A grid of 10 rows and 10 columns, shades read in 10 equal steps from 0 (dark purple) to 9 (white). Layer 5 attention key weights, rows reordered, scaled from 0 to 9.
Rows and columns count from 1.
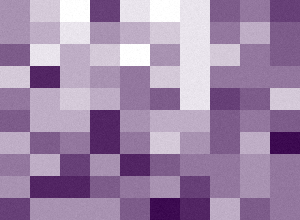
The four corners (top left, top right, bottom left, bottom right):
5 2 2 4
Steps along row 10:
up same same down down up up down up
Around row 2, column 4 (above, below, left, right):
2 7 8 6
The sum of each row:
57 58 60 50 50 43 39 38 34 34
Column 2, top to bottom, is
7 6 8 1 6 6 3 6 1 5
